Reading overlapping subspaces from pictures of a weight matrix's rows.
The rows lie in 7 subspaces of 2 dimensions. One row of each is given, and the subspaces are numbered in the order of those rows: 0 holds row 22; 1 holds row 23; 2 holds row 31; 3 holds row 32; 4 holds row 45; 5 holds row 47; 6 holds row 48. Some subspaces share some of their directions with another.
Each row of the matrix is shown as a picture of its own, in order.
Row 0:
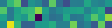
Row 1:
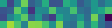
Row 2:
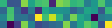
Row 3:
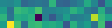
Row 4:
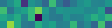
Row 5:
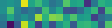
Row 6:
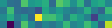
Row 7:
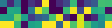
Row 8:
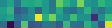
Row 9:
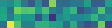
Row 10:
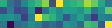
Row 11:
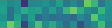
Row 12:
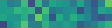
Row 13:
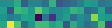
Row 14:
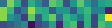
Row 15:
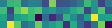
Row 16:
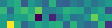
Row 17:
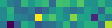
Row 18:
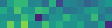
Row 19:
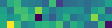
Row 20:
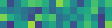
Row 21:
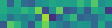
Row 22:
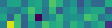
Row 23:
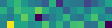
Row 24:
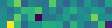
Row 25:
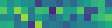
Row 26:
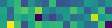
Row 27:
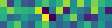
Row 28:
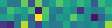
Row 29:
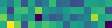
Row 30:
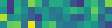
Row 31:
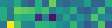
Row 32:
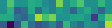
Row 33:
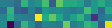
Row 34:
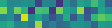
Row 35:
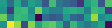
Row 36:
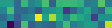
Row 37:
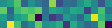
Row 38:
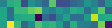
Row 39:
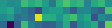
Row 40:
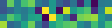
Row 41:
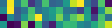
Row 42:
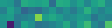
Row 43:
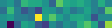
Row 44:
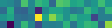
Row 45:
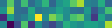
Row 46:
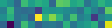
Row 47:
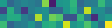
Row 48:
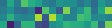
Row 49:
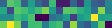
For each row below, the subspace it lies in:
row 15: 5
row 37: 5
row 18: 1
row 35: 4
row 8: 3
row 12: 2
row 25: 0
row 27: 6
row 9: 2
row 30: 4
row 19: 1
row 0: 3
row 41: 4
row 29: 4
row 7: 5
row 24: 0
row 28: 2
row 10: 1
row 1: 3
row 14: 3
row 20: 4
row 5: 1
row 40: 6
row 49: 6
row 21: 6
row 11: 1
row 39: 5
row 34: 0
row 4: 3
